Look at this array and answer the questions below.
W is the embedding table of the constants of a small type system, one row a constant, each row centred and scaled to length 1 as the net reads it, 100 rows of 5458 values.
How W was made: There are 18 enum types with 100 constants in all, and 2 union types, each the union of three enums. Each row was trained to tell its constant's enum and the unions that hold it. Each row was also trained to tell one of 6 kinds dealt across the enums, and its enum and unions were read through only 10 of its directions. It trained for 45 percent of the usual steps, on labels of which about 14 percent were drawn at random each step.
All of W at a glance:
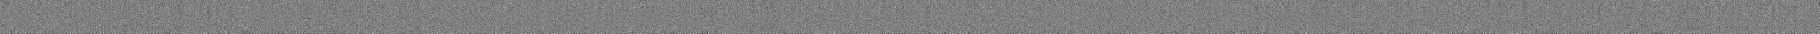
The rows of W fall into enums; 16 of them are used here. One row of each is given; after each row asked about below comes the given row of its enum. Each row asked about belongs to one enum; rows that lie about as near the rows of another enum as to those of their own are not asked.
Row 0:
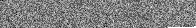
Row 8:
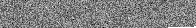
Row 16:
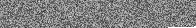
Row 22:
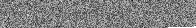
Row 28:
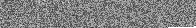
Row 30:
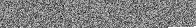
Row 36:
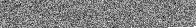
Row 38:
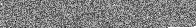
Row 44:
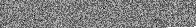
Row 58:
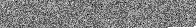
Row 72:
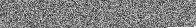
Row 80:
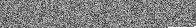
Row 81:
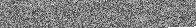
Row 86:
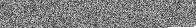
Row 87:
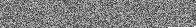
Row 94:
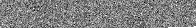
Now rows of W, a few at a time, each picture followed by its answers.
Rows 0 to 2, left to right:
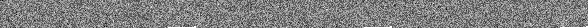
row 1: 94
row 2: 44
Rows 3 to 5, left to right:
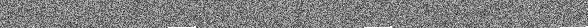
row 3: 16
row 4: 80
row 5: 28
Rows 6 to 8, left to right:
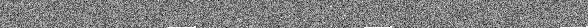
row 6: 44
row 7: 38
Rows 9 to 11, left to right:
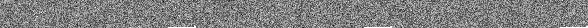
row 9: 87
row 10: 80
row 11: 8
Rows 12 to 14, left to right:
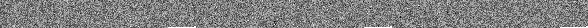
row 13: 16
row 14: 81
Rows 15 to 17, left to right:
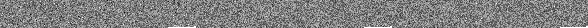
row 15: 86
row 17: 87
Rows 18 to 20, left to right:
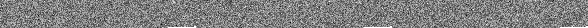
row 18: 87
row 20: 30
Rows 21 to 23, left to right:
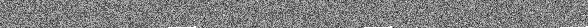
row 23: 28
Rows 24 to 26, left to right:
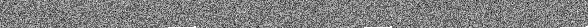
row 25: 81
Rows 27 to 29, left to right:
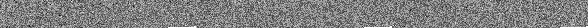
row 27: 38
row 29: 80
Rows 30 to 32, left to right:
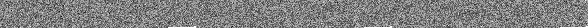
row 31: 28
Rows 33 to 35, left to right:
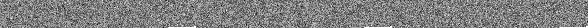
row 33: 22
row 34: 38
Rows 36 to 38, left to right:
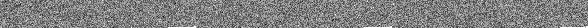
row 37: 30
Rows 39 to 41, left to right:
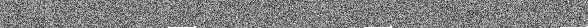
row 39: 81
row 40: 72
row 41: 28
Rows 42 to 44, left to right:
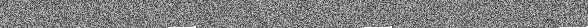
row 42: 94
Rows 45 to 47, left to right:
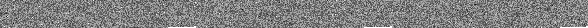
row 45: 44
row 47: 8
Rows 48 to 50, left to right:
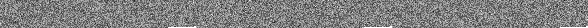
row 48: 80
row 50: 8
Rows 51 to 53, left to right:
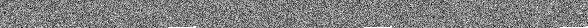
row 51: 94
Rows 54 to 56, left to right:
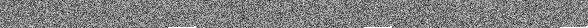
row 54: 30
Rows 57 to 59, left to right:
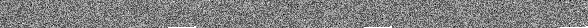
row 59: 30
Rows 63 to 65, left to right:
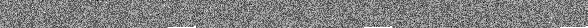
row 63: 58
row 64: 44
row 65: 28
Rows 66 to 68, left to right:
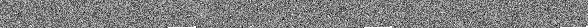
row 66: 94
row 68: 8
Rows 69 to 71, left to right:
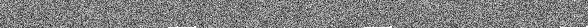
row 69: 81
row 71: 87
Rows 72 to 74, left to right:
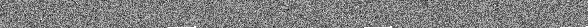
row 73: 8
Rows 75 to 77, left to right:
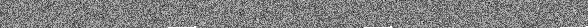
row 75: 44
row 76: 22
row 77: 28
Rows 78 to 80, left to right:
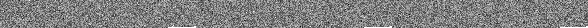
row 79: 94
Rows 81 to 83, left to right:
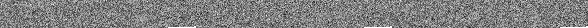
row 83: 80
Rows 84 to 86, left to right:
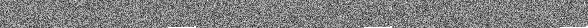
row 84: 81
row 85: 30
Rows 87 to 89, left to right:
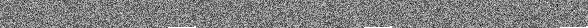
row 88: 94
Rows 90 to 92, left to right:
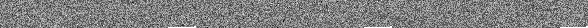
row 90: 38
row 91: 30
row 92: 87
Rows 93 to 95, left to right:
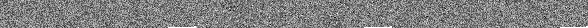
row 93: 16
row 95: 38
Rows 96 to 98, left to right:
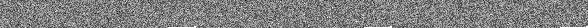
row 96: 8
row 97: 36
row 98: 38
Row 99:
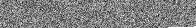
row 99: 86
